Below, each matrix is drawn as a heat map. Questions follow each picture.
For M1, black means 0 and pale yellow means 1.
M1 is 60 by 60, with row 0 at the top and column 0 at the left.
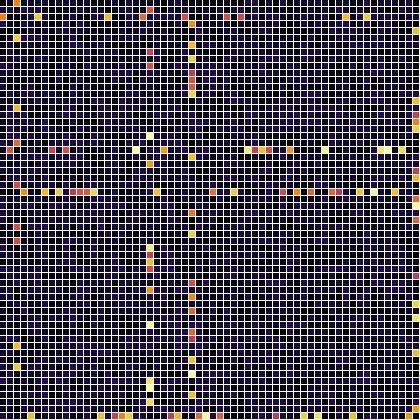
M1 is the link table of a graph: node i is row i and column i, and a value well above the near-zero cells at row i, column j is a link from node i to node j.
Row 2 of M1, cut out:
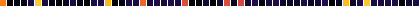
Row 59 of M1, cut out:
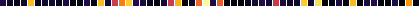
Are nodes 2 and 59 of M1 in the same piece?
no
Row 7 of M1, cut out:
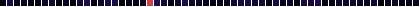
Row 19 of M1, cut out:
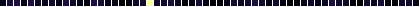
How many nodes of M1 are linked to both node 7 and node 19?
1
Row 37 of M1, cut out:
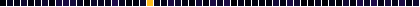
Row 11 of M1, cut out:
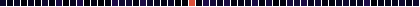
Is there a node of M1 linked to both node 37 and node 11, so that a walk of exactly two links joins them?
no
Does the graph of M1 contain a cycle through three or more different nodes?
no
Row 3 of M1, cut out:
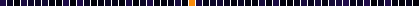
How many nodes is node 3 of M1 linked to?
1
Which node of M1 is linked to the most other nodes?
node 27
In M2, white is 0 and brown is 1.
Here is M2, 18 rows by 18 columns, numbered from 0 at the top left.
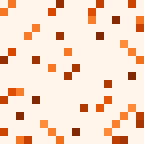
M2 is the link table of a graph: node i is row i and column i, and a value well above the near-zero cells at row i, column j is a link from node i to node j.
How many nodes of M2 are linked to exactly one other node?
2
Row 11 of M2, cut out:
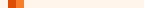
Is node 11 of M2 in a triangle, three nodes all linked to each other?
no
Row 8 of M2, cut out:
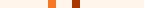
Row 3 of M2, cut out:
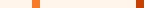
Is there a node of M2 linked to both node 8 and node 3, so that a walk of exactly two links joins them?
no
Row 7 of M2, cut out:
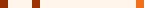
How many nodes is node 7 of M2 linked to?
3
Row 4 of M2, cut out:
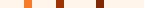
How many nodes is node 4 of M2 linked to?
3
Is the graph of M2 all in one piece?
yes
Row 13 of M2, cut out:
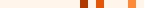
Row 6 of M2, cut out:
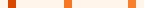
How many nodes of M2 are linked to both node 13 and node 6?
1
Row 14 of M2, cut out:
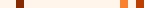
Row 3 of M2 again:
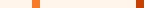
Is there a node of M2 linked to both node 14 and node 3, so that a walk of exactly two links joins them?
yes
